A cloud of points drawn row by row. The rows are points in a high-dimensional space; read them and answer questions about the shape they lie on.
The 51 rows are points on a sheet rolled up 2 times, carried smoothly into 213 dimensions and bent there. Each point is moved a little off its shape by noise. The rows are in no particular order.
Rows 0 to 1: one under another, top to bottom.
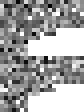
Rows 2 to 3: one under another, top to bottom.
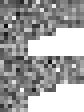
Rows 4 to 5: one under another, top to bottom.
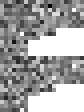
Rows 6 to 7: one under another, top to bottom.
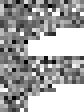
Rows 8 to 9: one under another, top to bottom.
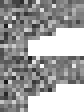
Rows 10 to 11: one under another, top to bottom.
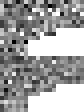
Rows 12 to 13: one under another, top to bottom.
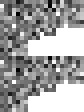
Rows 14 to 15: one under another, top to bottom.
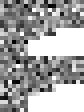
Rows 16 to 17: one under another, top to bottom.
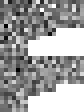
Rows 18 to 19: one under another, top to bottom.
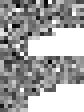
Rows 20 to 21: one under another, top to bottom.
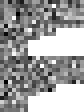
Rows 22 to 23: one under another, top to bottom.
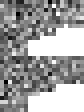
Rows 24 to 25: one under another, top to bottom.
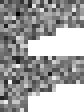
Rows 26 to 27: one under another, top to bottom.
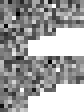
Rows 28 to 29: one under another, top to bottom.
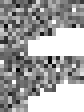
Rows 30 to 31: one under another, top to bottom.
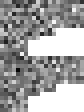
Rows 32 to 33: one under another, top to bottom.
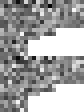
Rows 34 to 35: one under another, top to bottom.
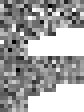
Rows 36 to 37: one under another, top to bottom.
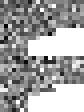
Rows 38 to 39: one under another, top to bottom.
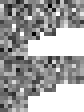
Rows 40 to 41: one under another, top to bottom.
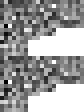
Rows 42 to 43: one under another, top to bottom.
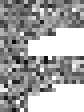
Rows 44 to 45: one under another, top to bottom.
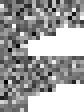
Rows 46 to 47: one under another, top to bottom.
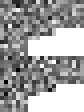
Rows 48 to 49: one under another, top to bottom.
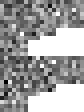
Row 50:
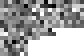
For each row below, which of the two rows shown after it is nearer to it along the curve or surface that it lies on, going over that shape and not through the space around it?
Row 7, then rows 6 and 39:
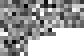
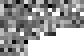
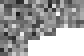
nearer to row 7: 6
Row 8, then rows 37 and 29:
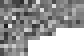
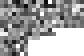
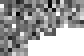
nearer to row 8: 29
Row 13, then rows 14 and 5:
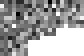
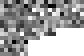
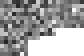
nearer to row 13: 14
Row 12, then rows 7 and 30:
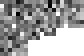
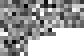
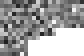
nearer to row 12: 7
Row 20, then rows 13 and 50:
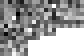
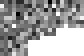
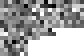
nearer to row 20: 13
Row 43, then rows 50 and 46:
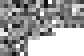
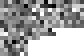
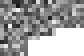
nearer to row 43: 50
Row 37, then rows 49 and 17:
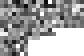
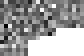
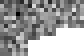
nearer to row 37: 49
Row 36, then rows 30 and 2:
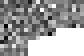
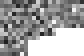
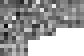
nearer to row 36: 30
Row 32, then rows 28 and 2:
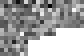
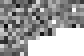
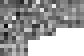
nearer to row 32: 28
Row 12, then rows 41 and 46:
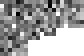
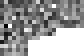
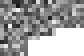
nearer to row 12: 41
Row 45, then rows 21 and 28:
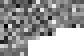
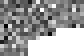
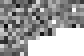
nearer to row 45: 21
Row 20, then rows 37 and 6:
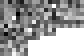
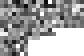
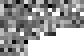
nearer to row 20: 6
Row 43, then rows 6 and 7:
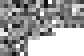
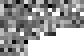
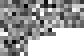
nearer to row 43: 7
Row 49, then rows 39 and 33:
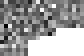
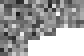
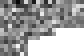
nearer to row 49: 33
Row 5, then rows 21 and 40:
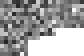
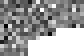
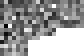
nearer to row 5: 21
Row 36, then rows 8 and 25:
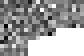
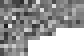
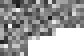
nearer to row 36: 25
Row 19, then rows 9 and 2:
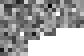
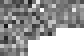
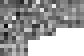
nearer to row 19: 2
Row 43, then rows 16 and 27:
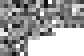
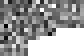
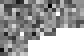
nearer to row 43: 16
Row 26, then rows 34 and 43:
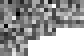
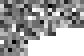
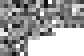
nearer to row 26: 34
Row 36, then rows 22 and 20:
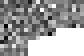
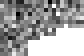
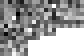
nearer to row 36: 20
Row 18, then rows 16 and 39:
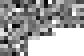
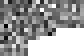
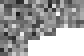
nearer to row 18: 16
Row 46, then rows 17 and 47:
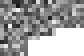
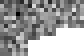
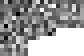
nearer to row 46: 47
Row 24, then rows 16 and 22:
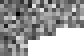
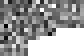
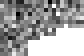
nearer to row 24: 16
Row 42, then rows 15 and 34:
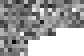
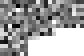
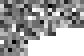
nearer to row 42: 34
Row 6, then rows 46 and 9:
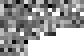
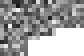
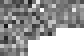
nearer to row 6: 46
